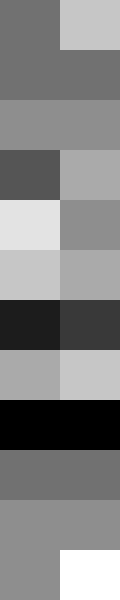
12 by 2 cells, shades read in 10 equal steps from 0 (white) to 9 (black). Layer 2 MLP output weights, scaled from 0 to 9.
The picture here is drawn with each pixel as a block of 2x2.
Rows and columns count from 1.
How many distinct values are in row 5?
2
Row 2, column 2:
5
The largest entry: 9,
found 2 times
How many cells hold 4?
6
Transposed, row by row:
5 5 4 6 1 2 8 3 9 5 4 4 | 2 5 4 3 4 3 7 2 9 5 4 0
